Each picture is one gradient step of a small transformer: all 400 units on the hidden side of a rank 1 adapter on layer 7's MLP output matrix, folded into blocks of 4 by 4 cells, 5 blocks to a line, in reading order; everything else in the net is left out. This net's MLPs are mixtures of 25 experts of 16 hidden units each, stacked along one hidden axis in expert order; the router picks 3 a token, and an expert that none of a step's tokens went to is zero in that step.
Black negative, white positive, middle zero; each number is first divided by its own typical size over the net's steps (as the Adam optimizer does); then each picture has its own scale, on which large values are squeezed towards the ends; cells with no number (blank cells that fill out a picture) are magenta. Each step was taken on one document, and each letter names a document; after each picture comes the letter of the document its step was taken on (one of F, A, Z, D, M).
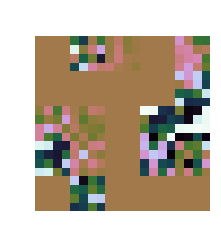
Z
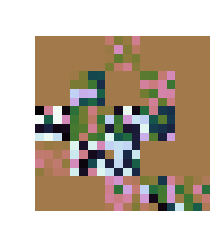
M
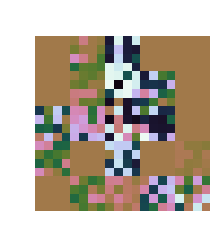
M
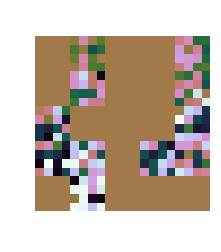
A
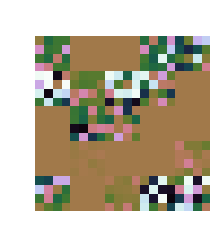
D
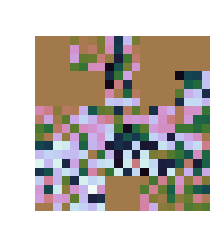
Z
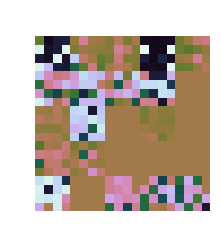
D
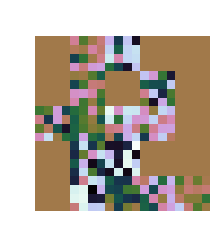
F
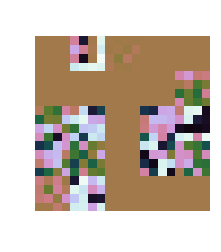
Z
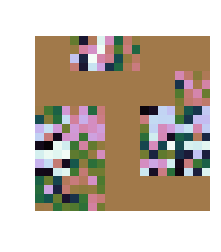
Z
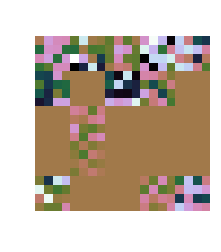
D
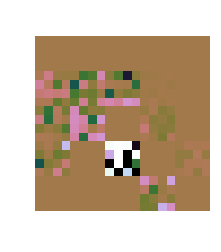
F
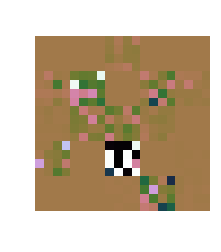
F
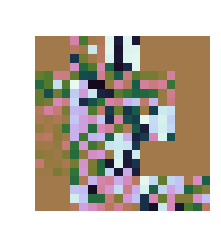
M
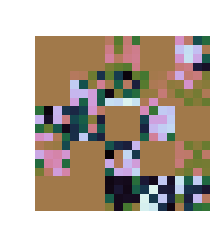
M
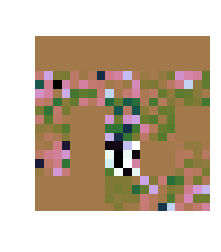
F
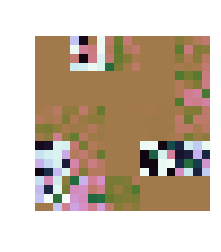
Z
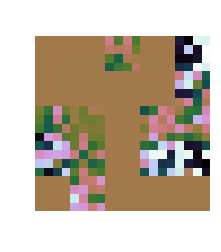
A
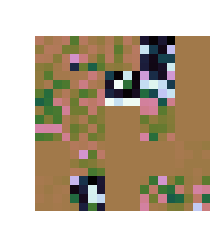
D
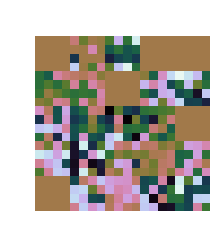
M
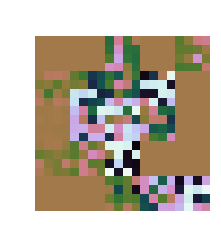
M
